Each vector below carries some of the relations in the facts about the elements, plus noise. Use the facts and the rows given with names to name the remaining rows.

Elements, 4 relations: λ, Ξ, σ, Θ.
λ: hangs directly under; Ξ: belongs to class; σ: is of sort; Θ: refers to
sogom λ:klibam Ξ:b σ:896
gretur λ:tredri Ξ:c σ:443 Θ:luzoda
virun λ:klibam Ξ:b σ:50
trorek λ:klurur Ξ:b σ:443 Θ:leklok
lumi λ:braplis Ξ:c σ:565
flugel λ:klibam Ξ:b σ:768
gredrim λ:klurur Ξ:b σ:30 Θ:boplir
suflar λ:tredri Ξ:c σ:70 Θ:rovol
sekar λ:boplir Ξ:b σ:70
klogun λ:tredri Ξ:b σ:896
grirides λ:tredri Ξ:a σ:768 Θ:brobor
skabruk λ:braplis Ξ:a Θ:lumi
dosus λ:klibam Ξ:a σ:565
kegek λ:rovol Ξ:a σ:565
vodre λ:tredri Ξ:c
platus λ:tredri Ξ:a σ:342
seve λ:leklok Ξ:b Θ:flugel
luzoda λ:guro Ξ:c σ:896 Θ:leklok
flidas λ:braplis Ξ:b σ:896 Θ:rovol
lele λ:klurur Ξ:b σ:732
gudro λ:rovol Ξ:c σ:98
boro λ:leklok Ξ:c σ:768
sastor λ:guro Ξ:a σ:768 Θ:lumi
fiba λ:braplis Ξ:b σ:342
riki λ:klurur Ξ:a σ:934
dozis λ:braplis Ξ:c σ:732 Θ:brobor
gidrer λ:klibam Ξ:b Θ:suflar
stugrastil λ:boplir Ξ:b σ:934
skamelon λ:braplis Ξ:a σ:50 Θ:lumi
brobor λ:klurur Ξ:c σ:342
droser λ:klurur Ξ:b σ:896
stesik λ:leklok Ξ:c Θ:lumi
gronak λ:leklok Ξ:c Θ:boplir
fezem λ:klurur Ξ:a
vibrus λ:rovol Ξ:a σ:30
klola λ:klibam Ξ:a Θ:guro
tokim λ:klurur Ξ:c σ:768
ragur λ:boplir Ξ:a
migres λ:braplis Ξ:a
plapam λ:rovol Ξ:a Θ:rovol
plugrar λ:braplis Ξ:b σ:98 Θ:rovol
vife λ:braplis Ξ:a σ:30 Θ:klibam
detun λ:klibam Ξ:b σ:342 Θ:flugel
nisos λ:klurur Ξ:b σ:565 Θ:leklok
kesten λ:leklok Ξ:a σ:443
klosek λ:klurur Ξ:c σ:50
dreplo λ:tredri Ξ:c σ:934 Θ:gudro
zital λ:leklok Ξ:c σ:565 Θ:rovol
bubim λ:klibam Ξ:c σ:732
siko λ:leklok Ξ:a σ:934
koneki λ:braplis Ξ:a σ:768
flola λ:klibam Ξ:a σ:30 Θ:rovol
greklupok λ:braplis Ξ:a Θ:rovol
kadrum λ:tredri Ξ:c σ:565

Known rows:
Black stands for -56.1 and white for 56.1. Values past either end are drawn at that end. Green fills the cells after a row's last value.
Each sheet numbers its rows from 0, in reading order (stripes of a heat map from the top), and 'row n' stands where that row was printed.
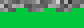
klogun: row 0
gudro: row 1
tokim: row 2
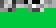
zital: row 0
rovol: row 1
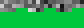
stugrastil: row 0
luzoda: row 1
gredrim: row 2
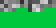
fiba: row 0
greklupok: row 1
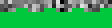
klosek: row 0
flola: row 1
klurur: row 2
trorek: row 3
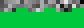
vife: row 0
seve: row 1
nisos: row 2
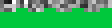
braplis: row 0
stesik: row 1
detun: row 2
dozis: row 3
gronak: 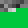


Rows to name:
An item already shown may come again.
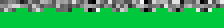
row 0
flidas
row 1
plapam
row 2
riki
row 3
boplir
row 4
stesik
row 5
klurur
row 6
kadrum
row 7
leklok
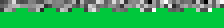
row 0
plugrar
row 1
sastor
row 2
koneki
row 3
greklupok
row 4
brobor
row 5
klibam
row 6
droser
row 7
klibam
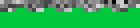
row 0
fezem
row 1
gronak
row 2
vodre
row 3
fiba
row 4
lumi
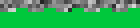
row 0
vodre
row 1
boro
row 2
sastor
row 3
bubim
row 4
suflar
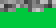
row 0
lele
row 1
migres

